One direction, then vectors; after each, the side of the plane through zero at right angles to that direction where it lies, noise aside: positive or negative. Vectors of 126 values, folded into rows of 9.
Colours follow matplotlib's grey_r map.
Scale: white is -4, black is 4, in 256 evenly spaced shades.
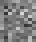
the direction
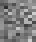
positive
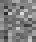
positive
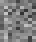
negative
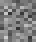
negative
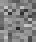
negative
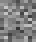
negative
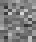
positive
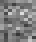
positive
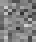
negative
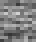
negative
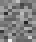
positive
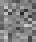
negative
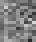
negative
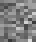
positive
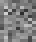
negative
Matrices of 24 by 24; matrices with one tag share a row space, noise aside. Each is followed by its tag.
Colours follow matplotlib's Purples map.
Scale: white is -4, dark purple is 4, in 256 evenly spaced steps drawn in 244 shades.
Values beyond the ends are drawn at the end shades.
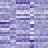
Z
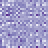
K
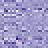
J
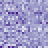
J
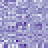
J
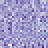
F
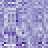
J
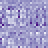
K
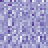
F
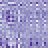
K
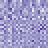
F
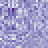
J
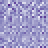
F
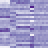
Z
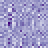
F
